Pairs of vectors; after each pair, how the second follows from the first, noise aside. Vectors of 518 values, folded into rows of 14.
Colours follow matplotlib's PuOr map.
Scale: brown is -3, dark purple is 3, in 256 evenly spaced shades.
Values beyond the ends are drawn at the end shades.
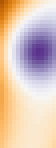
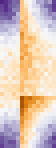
wrapped around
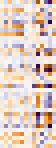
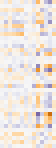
shrunk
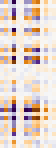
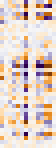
wrapped around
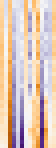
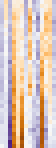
negated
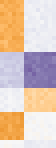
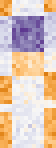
wrapped around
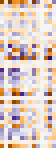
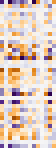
negated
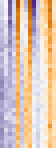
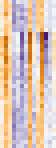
wrapped around
